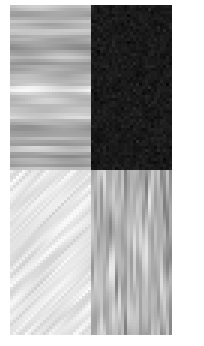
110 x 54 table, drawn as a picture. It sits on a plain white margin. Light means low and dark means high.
It is made of 2 by 2 panels. Panel 1,1: low, streaked across. Panel 1,2: very high, fine-grained, faint in contrast. Panel 2,1: very low, slanting up to the right, faint in contrast. Panel 2,2: low, streaked downward.
